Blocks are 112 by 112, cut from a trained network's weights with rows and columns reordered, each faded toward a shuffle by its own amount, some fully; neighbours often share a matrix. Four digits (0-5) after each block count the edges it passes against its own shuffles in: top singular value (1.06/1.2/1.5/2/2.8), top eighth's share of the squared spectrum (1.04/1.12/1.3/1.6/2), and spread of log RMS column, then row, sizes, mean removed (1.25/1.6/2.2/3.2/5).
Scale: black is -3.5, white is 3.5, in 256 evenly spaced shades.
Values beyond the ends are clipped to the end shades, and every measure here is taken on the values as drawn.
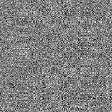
4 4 2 3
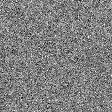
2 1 0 0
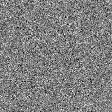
2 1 0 1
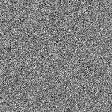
3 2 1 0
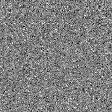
3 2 1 1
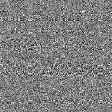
4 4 2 3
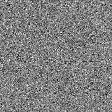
2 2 0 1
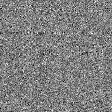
3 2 0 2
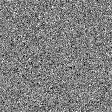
0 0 0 0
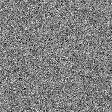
1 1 0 0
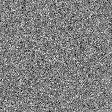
1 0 0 0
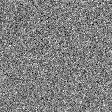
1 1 0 0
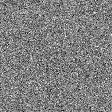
2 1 0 0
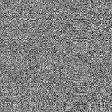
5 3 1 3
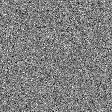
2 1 0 0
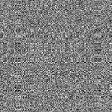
5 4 2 3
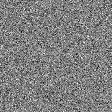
2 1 0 0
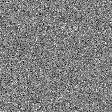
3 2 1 0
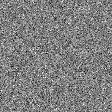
2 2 0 0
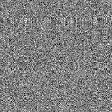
4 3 2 2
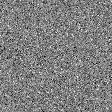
2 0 0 0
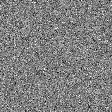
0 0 0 0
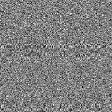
4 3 2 2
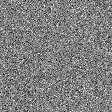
0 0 0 0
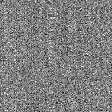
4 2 0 2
